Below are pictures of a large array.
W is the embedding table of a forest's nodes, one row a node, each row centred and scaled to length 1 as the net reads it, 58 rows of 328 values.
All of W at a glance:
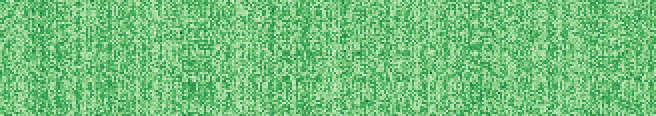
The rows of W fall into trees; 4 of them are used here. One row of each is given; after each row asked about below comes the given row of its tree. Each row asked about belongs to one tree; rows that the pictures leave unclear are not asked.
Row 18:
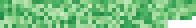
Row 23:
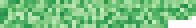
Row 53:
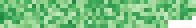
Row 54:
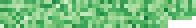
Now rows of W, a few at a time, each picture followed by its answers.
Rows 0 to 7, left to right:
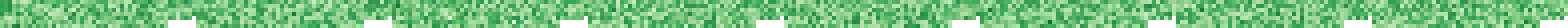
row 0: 18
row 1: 23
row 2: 18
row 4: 18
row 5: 53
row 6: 53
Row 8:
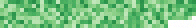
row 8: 23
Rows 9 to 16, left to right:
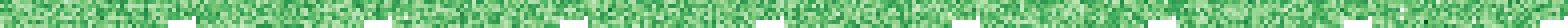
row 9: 54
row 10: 53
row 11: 18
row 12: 53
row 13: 53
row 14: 23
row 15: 18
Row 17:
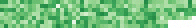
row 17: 54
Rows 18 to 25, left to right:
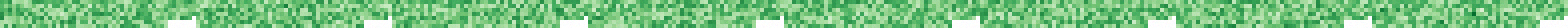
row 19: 53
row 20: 18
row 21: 53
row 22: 23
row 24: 23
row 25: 53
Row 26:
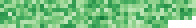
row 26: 53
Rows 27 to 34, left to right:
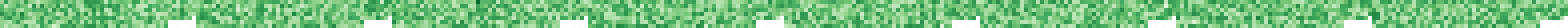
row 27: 53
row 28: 23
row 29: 53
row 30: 23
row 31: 18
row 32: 23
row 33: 18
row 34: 23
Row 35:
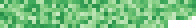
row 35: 23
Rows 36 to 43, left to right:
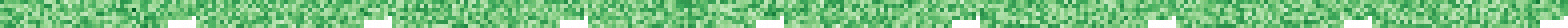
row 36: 54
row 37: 18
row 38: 53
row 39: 53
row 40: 53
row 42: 23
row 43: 23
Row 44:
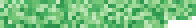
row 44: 23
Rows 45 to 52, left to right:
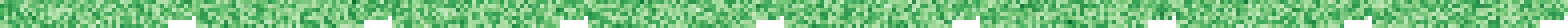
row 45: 18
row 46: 23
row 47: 18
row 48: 23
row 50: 53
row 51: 23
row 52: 53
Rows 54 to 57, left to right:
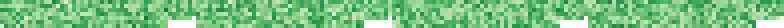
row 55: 53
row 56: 18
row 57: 23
